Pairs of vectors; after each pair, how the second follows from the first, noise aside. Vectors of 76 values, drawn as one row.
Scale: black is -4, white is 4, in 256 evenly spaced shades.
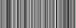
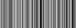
shuffled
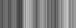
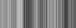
negated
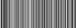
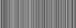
shrunk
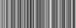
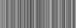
shrunk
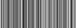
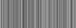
shrunk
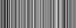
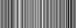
reversed
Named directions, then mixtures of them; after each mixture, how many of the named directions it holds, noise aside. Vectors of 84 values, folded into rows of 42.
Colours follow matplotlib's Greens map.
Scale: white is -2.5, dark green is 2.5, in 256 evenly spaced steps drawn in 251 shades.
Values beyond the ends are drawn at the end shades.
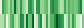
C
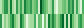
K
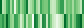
one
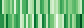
one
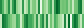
one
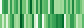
two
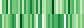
two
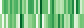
two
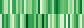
one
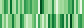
one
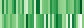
two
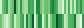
one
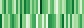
one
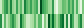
one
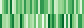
one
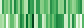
one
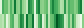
one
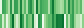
two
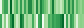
two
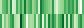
one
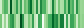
two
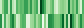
one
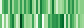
two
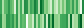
two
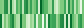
one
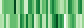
one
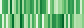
two
